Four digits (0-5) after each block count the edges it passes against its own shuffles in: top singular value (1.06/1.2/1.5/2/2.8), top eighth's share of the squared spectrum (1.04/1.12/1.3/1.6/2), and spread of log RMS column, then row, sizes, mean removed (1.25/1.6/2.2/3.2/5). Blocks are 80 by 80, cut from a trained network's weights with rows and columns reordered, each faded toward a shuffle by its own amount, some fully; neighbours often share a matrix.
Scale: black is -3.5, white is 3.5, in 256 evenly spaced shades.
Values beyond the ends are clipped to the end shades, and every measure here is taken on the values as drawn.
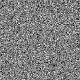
3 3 1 1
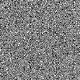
3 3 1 1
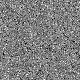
0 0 0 0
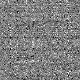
3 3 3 0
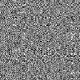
4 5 2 3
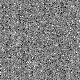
1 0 0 0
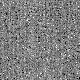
2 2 0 1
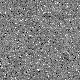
0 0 0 0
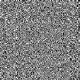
3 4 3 2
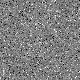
0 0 0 0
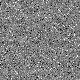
0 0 0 0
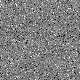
0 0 0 0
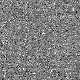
1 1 1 0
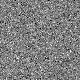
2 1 0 0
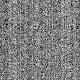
3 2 0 2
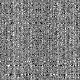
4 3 1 3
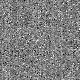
1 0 0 0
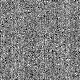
2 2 0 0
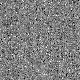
1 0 0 0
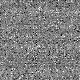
2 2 1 0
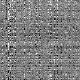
4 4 4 1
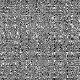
3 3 3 0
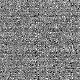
3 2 2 0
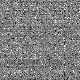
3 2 2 0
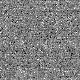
2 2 0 0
